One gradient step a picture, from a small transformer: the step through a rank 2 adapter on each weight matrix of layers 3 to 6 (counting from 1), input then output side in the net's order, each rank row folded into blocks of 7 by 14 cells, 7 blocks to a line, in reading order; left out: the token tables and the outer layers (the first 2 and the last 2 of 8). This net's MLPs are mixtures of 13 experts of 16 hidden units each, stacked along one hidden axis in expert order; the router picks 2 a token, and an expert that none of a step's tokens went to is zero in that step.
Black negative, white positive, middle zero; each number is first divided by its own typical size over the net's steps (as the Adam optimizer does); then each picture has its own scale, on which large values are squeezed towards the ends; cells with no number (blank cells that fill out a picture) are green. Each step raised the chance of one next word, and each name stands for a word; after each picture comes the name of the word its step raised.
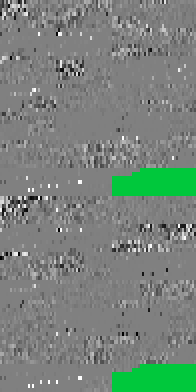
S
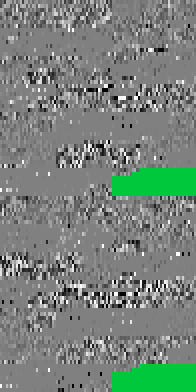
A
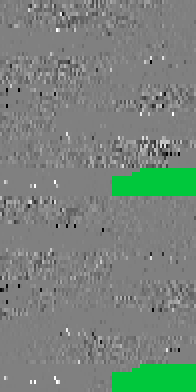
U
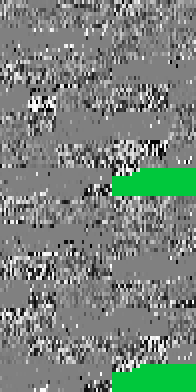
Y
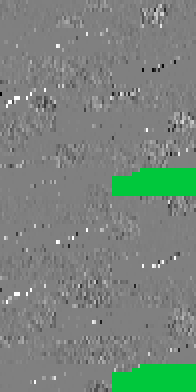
S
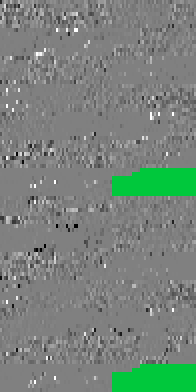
S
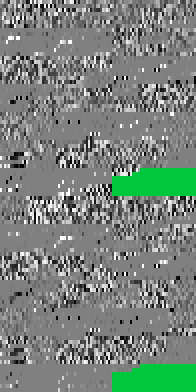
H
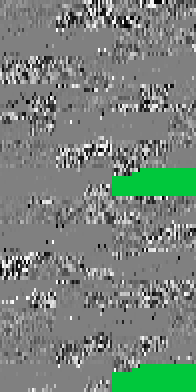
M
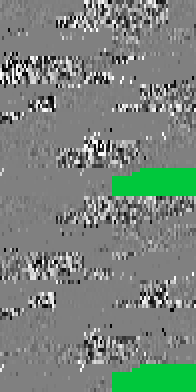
U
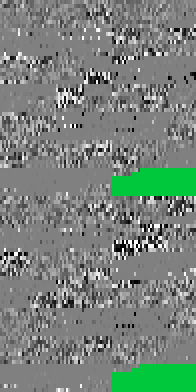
M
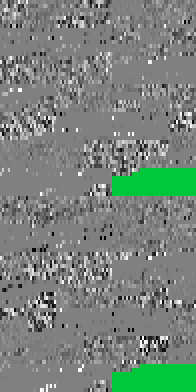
U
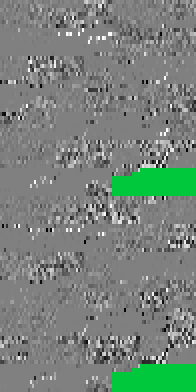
S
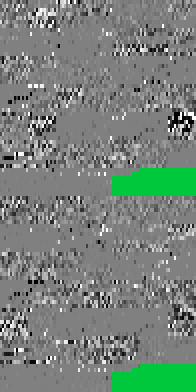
S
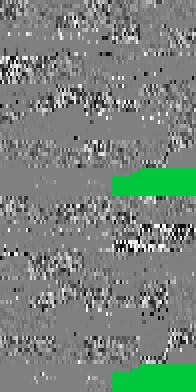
U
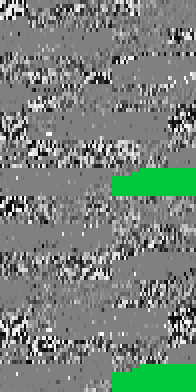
Y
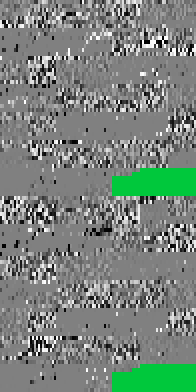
Y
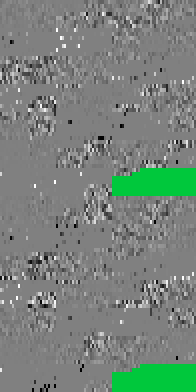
A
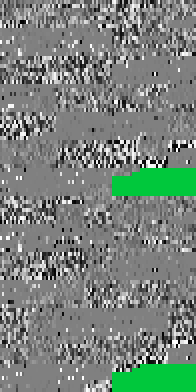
Y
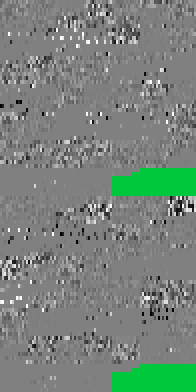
M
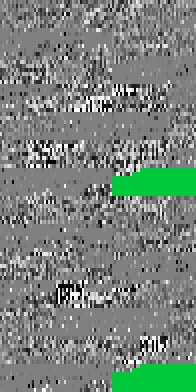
Y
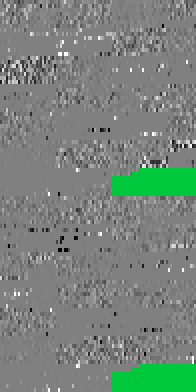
U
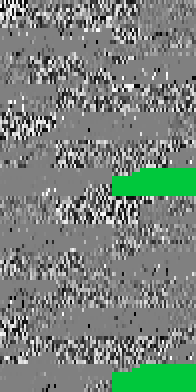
H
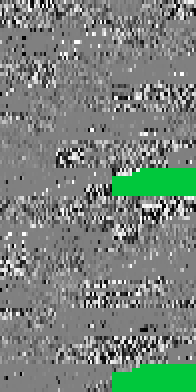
H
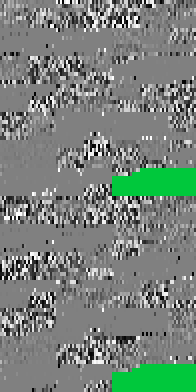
H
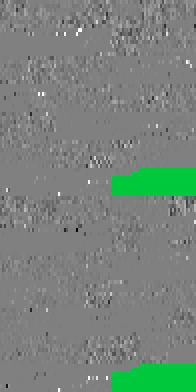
S
